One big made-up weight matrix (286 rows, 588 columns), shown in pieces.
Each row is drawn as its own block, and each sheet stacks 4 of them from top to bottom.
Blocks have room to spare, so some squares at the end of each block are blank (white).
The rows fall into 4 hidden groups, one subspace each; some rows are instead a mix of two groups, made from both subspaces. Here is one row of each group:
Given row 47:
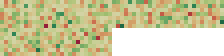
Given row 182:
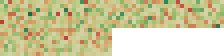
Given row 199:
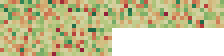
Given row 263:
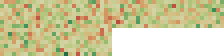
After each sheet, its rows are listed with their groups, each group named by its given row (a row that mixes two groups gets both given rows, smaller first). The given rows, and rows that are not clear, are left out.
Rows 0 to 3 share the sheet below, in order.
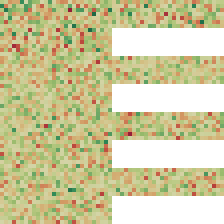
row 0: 199
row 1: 263
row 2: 182 and 199
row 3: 47
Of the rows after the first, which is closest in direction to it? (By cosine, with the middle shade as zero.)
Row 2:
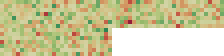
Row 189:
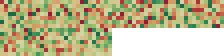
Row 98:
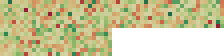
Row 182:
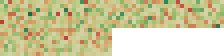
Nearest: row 182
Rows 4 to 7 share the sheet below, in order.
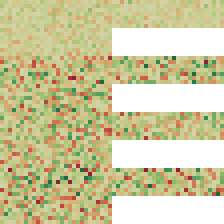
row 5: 47
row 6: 263
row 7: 182
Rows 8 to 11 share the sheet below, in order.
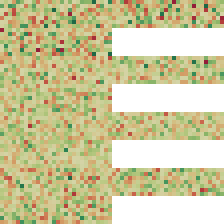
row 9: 47
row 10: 182
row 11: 199
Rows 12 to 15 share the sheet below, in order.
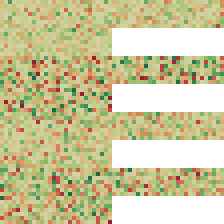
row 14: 199
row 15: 263
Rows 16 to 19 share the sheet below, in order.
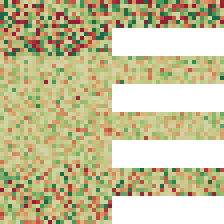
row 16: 47
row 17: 47
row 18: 263
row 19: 182
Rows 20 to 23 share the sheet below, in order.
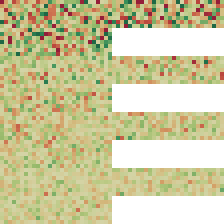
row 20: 182
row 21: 47
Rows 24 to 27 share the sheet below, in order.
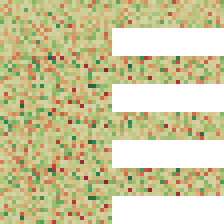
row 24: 182
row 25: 199
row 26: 199
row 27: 199
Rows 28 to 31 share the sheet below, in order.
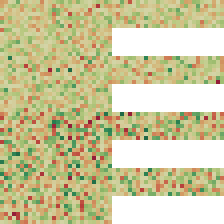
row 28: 263
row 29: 182
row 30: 263
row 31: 199
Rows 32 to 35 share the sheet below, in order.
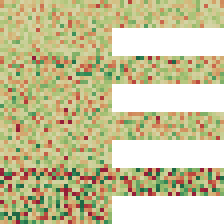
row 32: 47 and 263
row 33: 199 and 263
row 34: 182 and 199
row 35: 199
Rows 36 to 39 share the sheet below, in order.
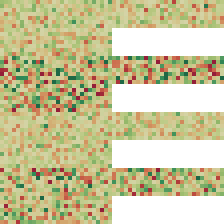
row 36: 47
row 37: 47
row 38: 182
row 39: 199
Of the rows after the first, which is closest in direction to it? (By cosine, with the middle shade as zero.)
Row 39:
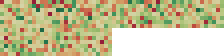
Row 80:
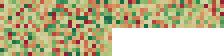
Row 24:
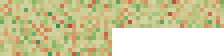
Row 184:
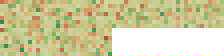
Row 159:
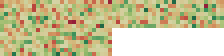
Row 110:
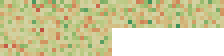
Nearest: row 184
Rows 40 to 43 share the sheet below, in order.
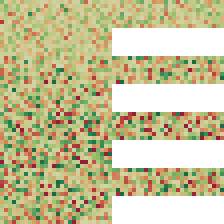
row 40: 182
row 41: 47
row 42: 199
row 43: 47
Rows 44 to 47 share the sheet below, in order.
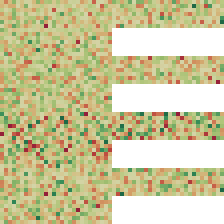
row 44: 47
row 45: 199
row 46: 182
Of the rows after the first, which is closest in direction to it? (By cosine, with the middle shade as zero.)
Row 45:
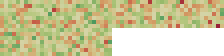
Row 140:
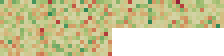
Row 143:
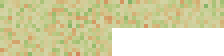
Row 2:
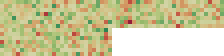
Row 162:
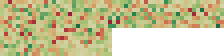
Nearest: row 2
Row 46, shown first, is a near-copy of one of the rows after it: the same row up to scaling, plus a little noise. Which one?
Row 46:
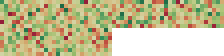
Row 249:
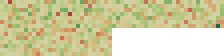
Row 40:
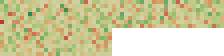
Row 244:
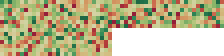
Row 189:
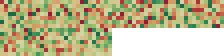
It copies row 40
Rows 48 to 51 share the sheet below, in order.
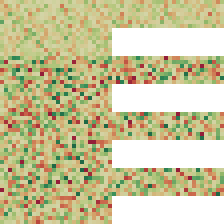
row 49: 47 and 182
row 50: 199
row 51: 182
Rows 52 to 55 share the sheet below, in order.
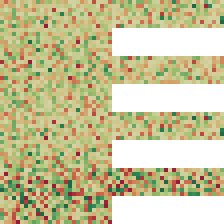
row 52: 47
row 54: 47
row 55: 182
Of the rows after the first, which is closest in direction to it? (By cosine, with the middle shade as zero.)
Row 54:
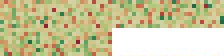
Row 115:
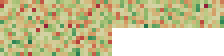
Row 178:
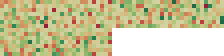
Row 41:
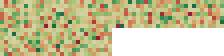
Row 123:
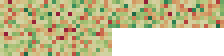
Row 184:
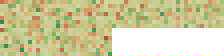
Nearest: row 178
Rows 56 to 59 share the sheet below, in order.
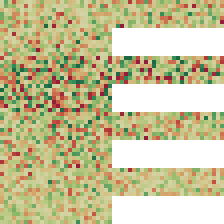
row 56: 47
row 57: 182
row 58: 263
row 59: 199 and 263
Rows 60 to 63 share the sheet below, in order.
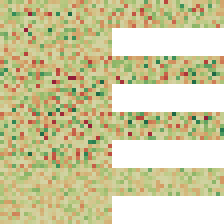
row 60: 182
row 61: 47
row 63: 199
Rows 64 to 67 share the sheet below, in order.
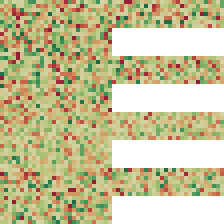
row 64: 182
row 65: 263
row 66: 199
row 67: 47 and 199
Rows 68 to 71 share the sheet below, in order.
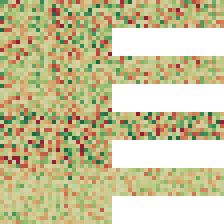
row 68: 263
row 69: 263
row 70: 199
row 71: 199
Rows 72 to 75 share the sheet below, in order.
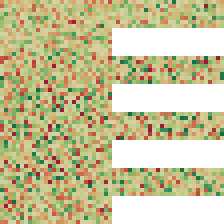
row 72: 47
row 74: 47 and 182
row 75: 199
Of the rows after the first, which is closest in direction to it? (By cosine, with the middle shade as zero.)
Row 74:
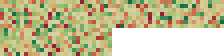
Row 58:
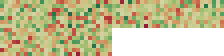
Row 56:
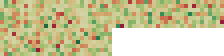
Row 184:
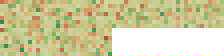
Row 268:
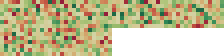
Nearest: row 58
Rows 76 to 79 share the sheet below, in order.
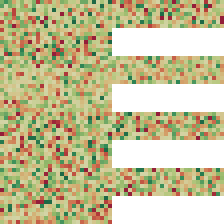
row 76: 47
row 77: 199
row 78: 182 and 263
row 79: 182
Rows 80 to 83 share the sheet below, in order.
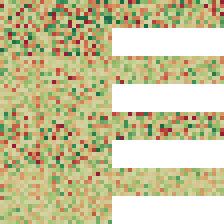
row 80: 263
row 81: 47
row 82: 47
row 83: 263
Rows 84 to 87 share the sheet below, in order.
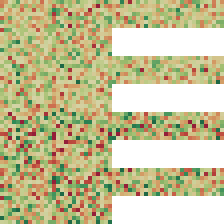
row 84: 263
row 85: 182
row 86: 182
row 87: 263
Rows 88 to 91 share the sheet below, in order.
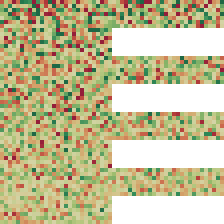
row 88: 199
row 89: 199 and 263
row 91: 199
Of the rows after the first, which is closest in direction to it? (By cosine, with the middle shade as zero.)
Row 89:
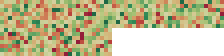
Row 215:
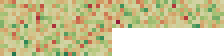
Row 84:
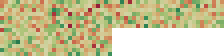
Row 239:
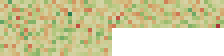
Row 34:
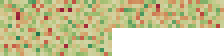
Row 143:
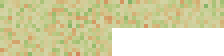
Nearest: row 84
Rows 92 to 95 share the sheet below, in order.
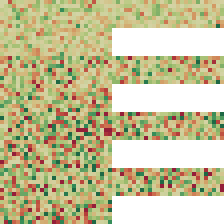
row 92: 182
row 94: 263
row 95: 47
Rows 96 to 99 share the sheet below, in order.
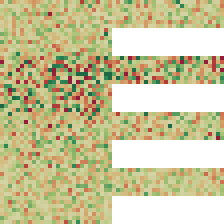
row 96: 182
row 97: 263
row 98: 182
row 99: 263
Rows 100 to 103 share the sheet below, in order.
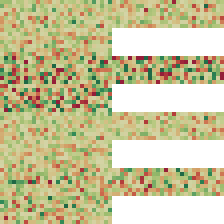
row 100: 47
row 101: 47
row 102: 47
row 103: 182
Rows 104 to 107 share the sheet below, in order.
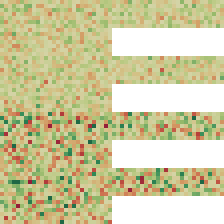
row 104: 199
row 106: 199
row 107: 182
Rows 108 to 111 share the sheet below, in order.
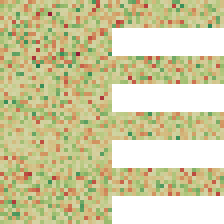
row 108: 182 and 263
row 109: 199
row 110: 199
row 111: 199
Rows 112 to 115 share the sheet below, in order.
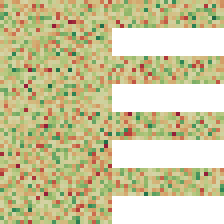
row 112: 47
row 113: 182
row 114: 182
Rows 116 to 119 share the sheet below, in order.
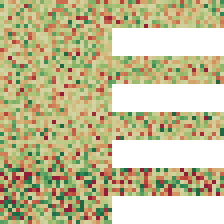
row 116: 263
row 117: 182
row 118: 47
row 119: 199
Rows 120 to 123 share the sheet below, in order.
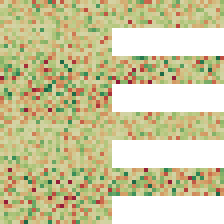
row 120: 199
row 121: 182
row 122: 199
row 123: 182
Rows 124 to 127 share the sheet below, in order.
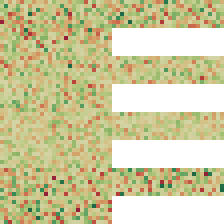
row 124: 182
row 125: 199
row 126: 263
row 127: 47
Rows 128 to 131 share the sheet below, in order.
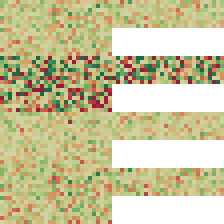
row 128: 263
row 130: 199
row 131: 263
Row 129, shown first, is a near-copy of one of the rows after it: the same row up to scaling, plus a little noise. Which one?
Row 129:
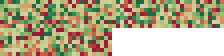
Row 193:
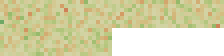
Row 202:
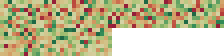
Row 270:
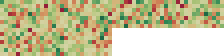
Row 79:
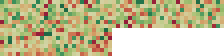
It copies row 79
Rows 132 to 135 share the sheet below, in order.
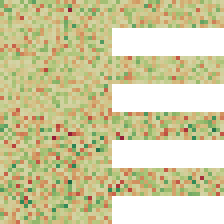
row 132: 199
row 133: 182
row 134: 47
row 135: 182
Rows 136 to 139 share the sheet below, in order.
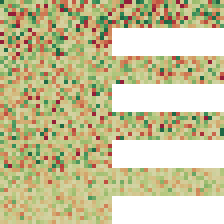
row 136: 182
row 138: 47
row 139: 199
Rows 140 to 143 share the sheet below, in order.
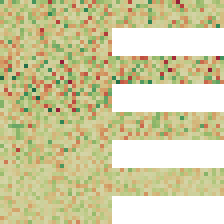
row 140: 182 and 199
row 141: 182
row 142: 182
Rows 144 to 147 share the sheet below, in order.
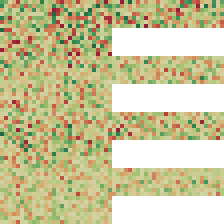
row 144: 263
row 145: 199
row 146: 182
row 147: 182
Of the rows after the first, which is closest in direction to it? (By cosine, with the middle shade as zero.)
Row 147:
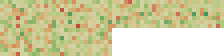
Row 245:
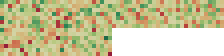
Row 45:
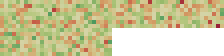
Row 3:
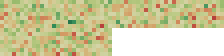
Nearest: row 3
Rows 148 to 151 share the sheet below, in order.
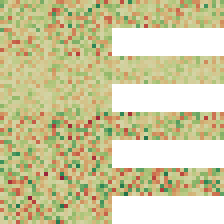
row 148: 263
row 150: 263
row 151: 182
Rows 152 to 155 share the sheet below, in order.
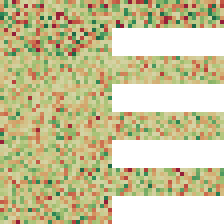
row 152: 47
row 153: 47 and 182
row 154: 263
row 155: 182
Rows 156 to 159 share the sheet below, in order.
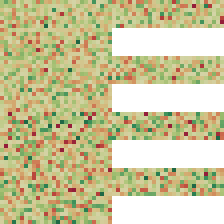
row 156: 47
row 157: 182
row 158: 182
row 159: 47
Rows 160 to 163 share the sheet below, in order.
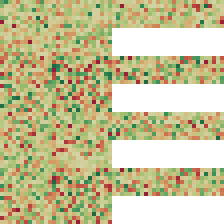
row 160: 47 and 263
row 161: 263
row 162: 182
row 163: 263
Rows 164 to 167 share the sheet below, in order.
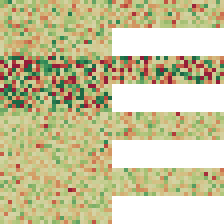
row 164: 47 and 182
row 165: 199
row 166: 182
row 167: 47 and 263
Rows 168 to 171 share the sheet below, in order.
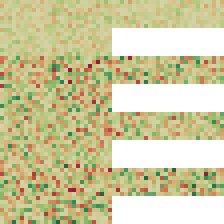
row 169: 263
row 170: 263
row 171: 47
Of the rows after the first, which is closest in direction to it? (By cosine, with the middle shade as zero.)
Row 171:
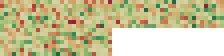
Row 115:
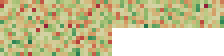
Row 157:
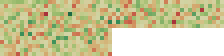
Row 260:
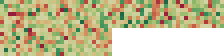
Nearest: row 115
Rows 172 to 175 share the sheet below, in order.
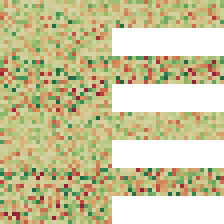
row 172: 47
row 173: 47
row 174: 263
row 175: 199
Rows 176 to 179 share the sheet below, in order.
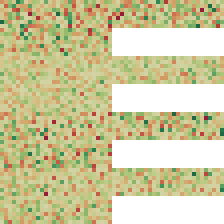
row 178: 47
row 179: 47
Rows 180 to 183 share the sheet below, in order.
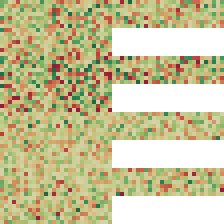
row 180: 263
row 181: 263
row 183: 47
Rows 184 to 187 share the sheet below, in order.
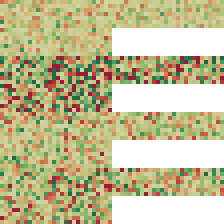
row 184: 199 and 263
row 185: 263
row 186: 199
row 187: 263
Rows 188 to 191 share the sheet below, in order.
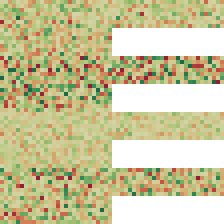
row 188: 182
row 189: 182
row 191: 199
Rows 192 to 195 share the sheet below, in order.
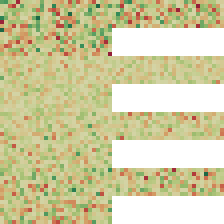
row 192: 263
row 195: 47
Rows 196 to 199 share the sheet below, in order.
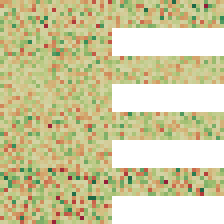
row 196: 47
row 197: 263
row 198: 199
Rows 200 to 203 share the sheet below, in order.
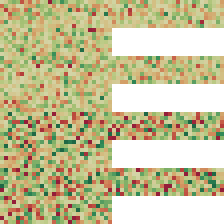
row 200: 199
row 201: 199
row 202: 182
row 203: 47 and 263
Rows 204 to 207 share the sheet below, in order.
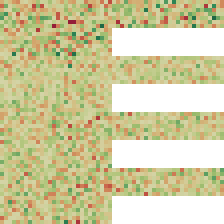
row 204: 47
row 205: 199
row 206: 263
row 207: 263
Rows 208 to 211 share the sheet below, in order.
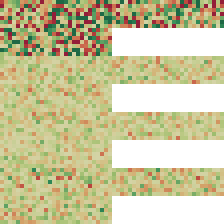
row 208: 263
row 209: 47 and 182
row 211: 199
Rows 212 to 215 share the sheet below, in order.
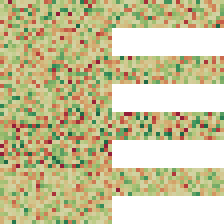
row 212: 182
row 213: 263
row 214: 182
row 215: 47 and 263
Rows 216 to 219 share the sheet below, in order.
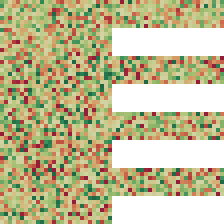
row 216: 263
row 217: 263
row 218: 182
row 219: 199
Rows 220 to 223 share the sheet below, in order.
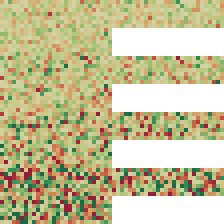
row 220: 182
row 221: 182
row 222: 182
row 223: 199
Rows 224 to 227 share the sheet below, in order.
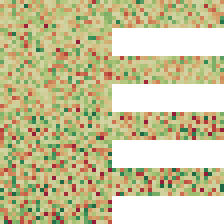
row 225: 263
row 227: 47
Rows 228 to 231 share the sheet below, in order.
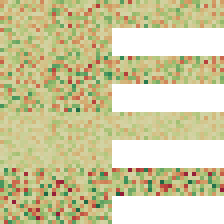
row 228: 263
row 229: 263
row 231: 47
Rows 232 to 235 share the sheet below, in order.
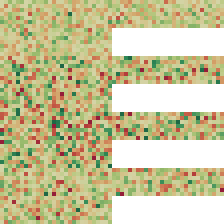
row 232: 182
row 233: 182
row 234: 263
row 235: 47
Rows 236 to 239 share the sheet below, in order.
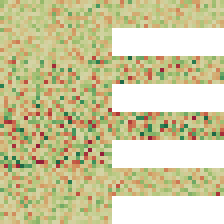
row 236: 263
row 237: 47 and 263
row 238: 47 and 199
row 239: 182
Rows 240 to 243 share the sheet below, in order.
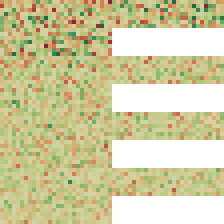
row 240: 47
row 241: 199
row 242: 182
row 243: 182
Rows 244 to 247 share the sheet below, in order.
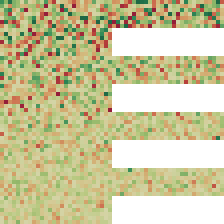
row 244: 182
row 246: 182
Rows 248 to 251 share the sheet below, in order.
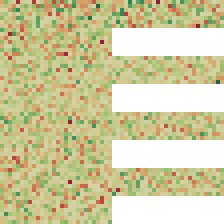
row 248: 199 and 263
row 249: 182
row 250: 199
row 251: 182 and 263
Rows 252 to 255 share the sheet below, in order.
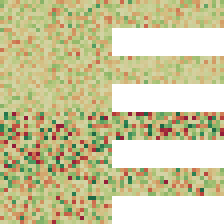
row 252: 263
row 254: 47
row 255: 199
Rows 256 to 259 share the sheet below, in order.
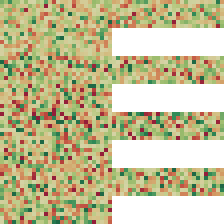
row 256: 182
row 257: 199
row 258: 199
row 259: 47
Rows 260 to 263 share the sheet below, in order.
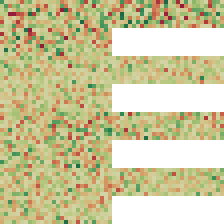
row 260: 182
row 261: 199
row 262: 263
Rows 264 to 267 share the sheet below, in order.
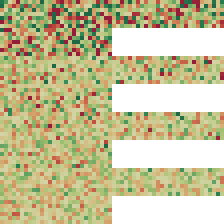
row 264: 263
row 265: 47
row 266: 182
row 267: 199
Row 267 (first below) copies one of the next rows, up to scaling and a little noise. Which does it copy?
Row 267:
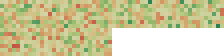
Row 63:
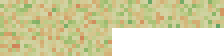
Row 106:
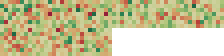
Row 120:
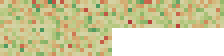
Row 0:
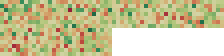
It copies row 63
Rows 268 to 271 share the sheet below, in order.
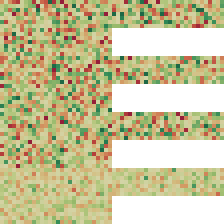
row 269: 263
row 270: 182
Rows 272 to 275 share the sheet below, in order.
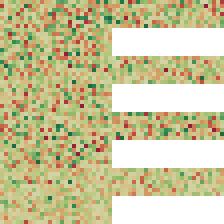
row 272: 263
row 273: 199
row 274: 47
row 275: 182
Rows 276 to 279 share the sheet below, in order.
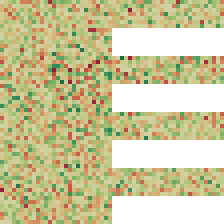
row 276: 199
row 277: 263
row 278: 263
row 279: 182
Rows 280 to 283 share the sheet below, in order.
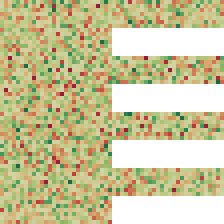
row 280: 199 and 263
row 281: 182
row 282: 182
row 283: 182
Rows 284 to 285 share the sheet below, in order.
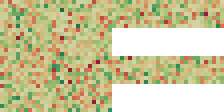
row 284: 182
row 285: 263
